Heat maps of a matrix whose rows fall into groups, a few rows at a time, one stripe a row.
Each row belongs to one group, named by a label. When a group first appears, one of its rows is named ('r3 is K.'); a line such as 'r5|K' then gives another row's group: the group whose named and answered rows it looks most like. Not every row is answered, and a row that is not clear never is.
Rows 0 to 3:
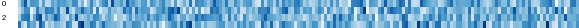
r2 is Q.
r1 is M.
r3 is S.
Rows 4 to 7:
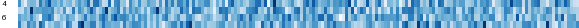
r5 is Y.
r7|S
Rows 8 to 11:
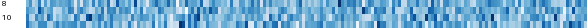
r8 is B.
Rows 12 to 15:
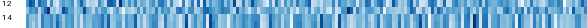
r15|B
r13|Q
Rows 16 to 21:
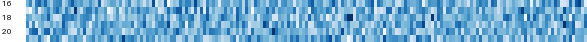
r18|Q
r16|Y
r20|Q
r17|M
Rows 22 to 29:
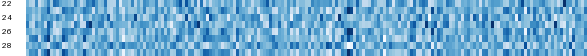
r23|Q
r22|M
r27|Q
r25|S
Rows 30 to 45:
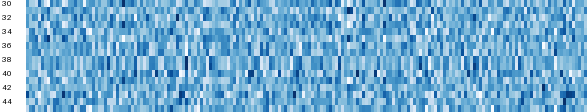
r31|Q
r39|B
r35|Q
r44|M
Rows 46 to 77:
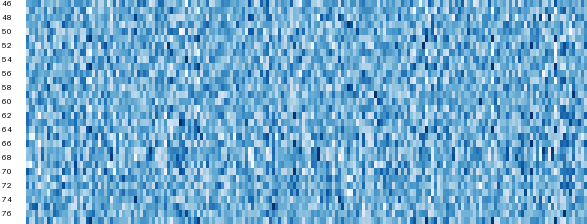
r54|B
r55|S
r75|Q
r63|Y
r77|S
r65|M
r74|B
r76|M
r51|S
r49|Q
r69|M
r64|S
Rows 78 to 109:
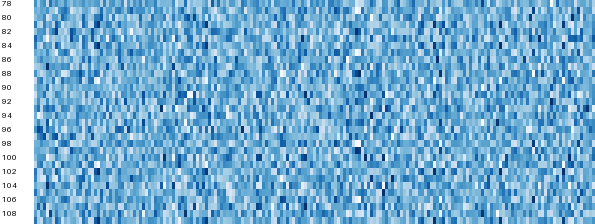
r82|Q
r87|Y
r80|M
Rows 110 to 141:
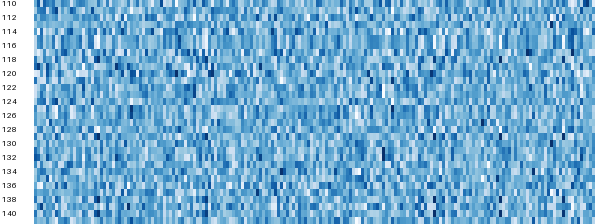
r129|S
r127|B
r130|B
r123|M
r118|S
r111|Q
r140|S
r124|Q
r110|Y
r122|M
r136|M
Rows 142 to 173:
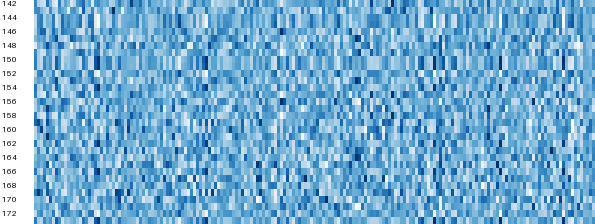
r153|Q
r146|Q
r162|S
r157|Y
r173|S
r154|S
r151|S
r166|S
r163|B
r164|Q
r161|Y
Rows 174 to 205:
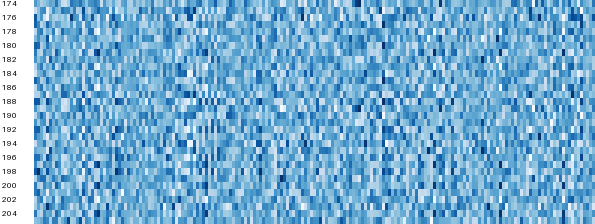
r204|S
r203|Y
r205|Y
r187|M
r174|Q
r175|M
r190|M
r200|S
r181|S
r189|Q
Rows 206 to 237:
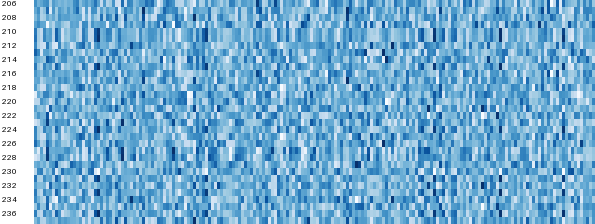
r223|Y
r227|Y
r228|Y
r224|S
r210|S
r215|S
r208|B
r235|B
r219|Y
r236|S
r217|B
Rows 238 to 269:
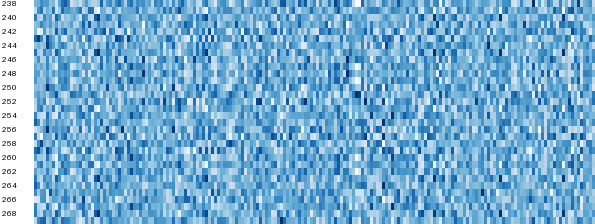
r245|S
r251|Q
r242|M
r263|S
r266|M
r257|M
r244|Y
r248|B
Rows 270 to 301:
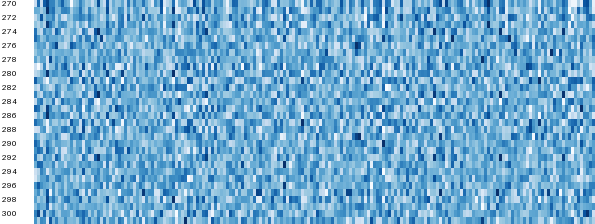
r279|M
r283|S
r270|Y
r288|M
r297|B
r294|M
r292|S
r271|Y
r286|Y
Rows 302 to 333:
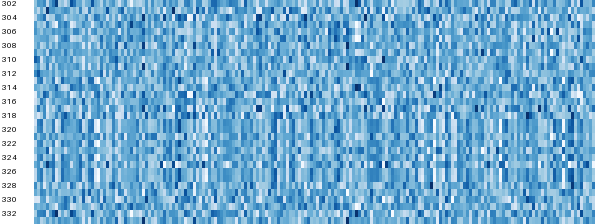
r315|Y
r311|B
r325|Y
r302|Q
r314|Q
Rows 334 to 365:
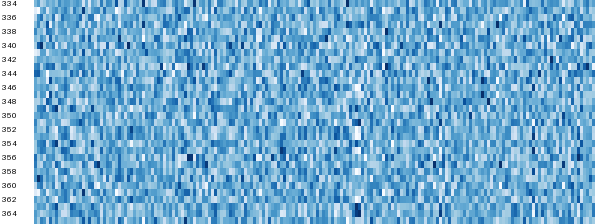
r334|B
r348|Y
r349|Q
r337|B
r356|Y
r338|Y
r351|Q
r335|M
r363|Q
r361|M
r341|M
